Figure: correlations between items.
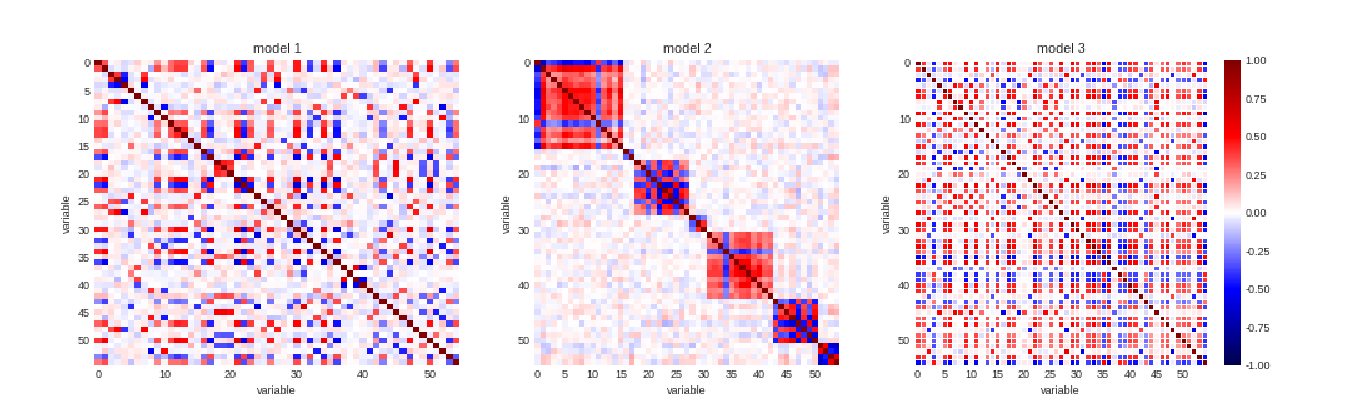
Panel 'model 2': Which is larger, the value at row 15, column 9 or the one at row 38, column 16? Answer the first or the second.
the first
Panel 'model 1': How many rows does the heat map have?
55
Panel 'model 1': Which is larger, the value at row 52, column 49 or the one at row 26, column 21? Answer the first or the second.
the second
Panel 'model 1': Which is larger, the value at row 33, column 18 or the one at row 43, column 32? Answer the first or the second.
the second
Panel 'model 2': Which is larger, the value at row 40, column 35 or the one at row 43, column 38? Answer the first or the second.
the first
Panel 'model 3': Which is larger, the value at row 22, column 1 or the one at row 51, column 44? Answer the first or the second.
the first
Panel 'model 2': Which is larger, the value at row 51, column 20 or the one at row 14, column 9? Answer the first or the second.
the second
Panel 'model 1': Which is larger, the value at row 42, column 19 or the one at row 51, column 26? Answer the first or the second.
the first
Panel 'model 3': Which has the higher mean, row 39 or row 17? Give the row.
17
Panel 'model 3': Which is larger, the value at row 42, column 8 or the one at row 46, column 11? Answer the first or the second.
the second
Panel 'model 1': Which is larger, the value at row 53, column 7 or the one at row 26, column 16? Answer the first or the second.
the second
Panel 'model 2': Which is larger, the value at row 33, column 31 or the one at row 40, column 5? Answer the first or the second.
the first
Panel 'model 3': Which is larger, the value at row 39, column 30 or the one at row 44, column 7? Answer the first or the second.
the second
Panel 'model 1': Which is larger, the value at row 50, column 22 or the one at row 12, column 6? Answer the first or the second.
the second
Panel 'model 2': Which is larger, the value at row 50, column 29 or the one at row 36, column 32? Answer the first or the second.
the second
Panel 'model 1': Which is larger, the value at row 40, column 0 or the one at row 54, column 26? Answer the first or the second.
the second
